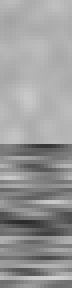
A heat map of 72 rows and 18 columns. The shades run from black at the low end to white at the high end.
It is made of 2 by 1 panels. Panel 1,1: high, blotchy, faint in contrast. Panel 2,1: middling, streaked across, strong in contrast.
